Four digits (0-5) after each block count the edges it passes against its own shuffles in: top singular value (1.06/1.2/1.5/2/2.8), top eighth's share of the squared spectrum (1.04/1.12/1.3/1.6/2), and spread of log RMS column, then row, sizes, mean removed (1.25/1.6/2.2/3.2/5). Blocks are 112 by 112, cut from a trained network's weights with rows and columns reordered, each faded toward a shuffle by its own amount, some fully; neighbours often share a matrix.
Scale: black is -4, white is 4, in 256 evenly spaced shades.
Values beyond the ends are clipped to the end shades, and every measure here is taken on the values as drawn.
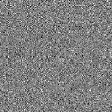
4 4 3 2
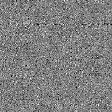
3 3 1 2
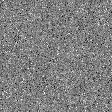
0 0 0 0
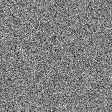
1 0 0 0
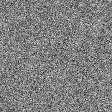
0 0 0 0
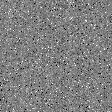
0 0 0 0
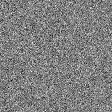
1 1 0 0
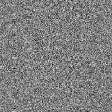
3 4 2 1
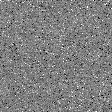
0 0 0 0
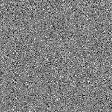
3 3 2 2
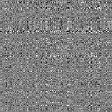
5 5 3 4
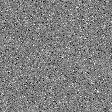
0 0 0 0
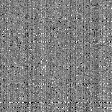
4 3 2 3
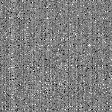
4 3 0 2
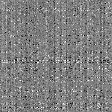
4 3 1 3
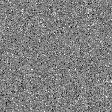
2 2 1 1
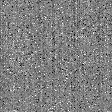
3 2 0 1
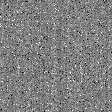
2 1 0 0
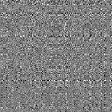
4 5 3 3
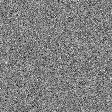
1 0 0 0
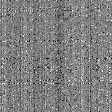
4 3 1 3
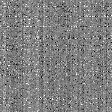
4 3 1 3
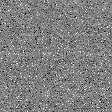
1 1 0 0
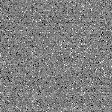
2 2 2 0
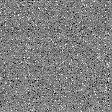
2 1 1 0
